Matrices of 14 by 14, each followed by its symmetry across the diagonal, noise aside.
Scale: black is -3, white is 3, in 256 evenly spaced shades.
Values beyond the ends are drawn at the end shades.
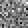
neither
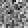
neither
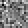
antisymmetric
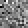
antisymmetric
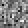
neither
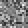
antisymmetric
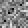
symmetric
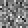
neither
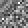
symmetric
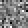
antisymmetric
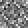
symmetric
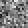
antisymmetric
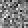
antisymmetric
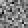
symmetric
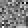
antisymmetric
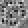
symmetric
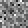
symmetric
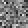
neither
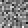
antisymmetric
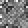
symmetric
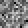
symmetric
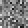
neither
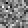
antisymmetric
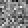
neither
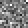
neither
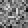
symmetric
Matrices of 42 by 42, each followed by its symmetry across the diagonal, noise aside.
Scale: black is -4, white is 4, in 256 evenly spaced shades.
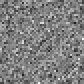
symmetric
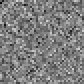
symmetric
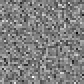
antisymmetric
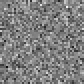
antisymmetric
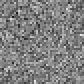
symmetric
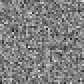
antisymmetric
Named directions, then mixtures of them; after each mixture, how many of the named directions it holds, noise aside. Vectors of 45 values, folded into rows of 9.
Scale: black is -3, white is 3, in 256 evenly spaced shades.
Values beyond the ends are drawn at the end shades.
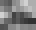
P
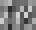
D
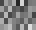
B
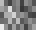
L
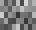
two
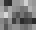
two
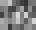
two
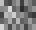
one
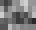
two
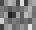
three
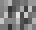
one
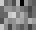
three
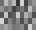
two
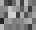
three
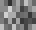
two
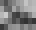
one
